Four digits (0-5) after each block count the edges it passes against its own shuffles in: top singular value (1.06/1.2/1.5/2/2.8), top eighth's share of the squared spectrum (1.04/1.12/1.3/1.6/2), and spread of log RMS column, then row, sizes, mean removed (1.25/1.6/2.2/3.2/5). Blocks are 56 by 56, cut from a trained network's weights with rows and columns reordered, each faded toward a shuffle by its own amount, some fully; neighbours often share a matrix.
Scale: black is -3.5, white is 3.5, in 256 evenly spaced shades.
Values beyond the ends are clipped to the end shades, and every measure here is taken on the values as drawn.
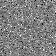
0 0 0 0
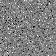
1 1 0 0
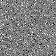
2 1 0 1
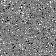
0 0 0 0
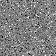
1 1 0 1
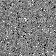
0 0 0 0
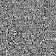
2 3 2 1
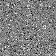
1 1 0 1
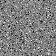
0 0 0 0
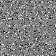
2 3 0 2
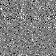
3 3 0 2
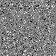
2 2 0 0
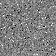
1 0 0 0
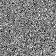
1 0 0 0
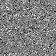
1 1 0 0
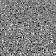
3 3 0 2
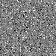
2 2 0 1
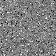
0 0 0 0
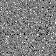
2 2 0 2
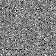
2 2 1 1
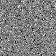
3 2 0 1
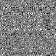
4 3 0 3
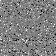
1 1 0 1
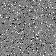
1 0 0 0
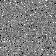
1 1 0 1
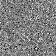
2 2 0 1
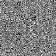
3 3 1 1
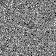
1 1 0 0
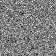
1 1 0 0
